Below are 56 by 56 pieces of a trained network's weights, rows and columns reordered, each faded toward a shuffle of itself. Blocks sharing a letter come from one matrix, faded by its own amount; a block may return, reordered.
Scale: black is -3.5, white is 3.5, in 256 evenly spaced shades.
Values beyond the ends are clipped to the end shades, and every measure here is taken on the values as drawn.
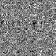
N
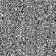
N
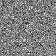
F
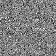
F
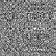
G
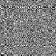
G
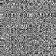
G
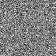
F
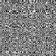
G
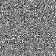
F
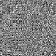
G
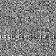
G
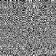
G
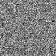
F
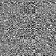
G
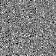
N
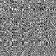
G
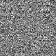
F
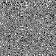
N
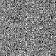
N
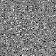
N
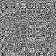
G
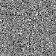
N
